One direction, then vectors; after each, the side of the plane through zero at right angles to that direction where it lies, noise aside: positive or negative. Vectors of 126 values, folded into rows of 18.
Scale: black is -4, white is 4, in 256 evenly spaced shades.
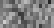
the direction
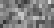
negative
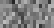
positive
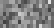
negative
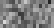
positive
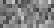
negative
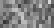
negative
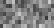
negative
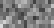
positive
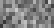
negative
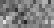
positive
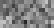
positive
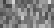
negative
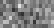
positive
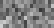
positive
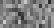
positive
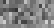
positive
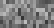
positive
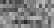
positive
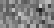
negative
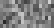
negative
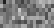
negative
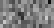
positive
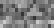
positive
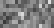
negative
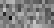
negative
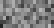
negative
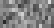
negative
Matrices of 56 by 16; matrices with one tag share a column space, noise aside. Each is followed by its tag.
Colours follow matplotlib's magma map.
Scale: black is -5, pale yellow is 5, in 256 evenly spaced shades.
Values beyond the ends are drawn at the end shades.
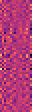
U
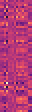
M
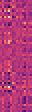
M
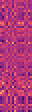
M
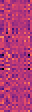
U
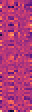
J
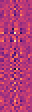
U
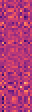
M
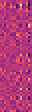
J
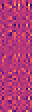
J
